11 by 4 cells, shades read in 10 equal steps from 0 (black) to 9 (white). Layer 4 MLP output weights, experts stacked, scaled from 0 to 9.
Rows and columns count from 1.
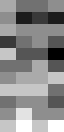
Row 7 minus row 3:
-1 1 1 2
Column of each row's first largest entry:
1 1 1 3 1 3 4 1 2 2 2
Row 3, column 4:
5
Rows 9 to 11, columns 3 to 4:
5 3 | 5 5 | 7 9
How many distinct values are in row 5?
3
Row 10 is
5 8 5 5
